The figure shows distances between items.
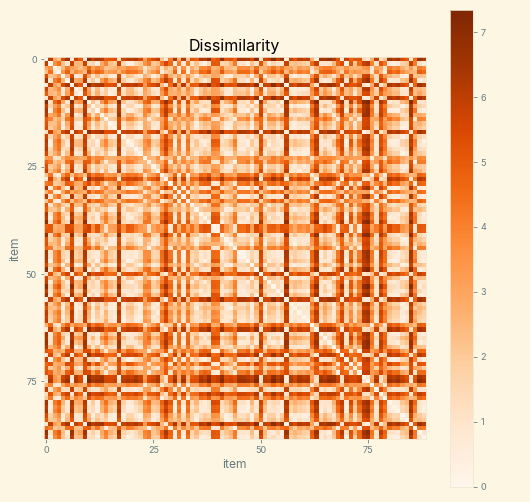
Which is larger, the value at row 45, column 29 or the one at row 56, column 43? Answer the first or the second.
the second
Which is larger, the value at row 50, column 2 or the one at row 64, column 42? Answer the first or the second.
the first
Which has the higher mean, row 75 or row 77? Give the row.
75
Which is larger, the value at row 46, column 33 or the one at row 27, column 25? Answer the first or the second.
the first
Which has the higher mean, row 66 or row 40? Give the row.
40
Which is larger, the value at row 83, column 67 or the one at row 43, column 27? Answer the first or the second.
the second
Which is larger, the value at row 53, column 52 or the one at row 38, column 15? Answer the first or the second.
the second
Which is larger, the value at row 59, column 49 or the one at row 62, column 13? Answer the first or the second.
the second
